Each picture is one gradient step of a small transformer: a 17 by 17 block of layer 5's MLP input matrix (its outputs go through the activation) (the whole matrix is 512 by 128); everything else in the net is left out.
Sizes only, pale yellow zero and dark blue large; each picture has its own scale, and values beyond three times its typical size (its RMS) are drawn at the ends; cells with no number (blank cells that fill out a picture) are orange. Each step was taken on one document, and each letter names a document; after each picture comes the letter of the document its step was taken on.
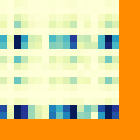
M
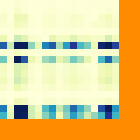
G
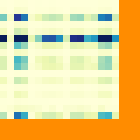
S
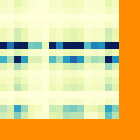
G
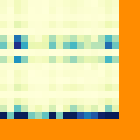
G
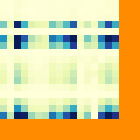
M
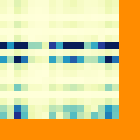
G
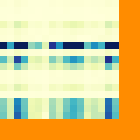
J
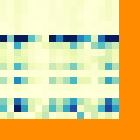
M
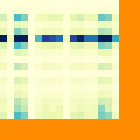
S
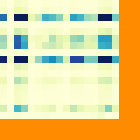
S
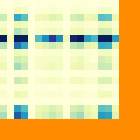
S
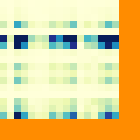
M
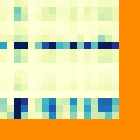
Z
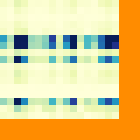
Z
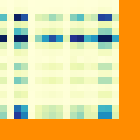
S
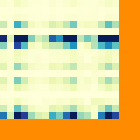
M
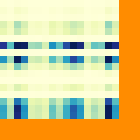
J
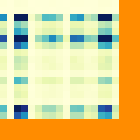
S
